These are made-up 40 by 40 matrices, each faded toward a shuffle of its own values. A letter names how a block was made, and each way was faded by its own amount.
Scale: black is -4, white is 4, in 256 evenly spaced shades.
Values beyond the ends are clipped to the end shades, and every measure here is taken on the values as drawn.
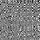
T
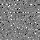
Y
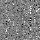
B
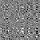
T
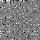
Y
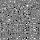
Y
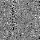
B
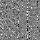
B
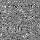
Y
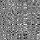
T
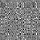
T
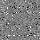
Y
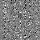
B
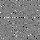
Y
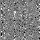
B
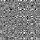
T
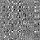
T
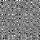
T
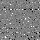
Y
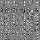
T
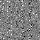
B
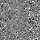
B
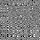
T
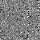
B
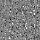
B
